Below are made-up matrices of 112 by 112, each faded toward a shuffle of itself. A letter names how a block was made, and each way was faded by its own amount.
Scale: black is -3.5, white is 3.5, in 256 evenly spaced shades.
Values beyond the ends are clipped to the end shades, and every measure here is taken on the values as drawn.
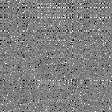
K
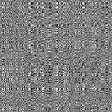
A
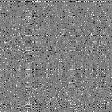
K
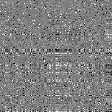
K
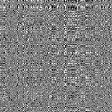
A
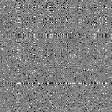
K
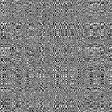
A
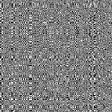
A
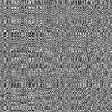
A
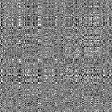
A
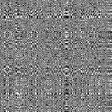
A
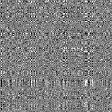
A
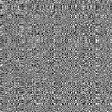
A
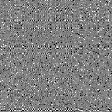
K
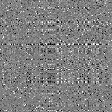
K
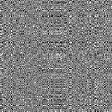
A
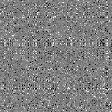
K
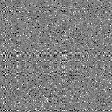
K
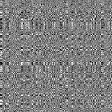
A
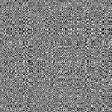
A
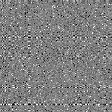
K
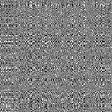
A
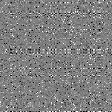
K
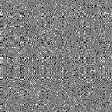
K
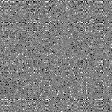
K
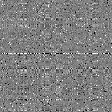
K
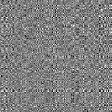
A
